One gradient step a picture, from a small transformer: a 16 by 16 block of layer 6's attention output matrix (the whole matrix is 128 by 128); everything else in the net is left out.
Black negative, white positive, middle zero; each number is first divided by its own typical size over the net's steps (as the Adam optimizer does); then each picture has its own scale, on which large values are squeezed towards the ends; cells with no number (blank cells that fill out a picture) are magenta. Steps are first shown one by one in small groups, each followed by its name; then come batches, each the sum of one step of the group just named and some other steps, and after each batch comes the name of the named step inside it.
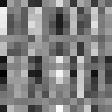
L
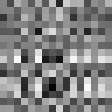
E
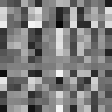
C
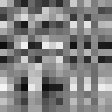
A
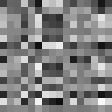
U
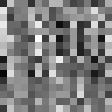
L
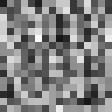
L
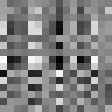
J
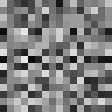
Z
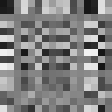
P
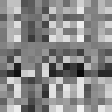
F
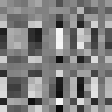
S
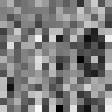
S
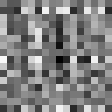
J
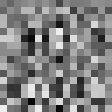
S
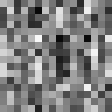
Z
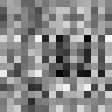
F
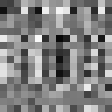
P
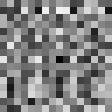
S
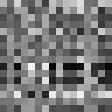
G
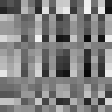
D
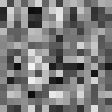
G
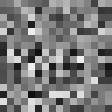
G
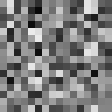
G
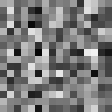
G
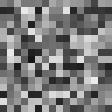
G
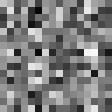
G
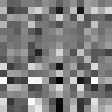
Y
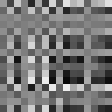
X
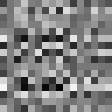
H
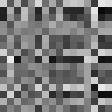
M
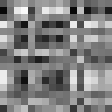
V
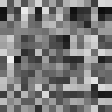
M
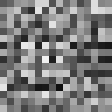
H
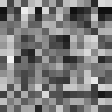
M
